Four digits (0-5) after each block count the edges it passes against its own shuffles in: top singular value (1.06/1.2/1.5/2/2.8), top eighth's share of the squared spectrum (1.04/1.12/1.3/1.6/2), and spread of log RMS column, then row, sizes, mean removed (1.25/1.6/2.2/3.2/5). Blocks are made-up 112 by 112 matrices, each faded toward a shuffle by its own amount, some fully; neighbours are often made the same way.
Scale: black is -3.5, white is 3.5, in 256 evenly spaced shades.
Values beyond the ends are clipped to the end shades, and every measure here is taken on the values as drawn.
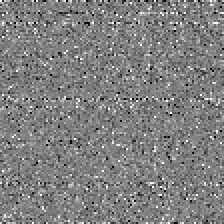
2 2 0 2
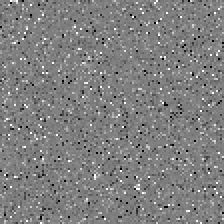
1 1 0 0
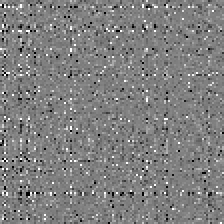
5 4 3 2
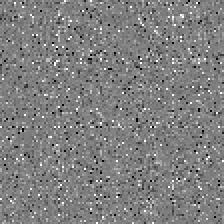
3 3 1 1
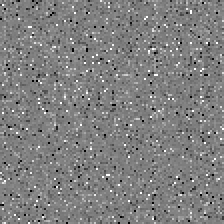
2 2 1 0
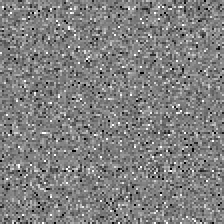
1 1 0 2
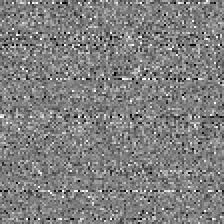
2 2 0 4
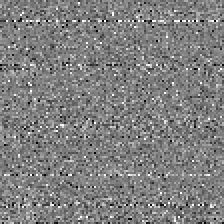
2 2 0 3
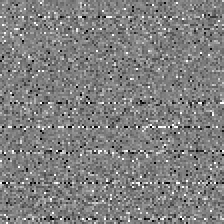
2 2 0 3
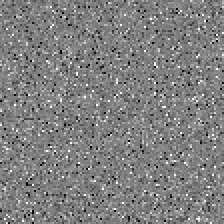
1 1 1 1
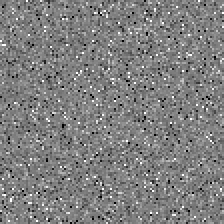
0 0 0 0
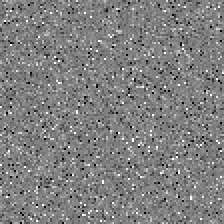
0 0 0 0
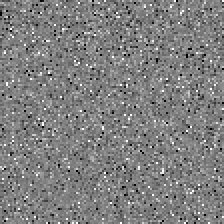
0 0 0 0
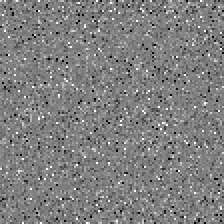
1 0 0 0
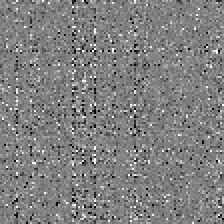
2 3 3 3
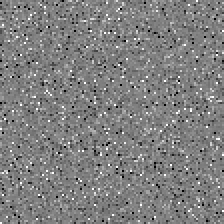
0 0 0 0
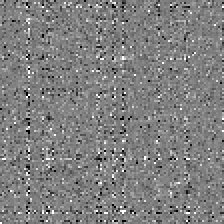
2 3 3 3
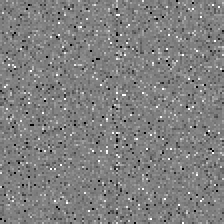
2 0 0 0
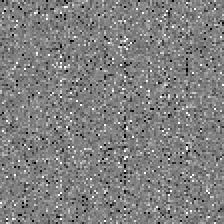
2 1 2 0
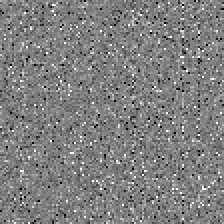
1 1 1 0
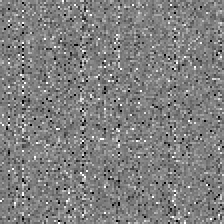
2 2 3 0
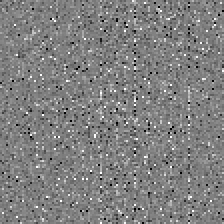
2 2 2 0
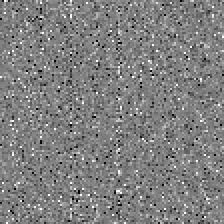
1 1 2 0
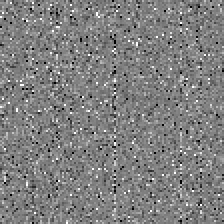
2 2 2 0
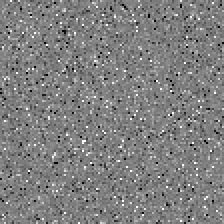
0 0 0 0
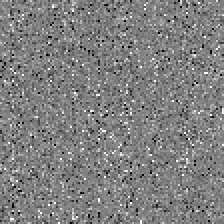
1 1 2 0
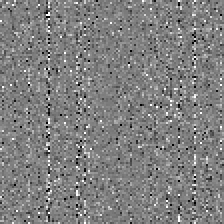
2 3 3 0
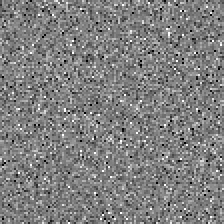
2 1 0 0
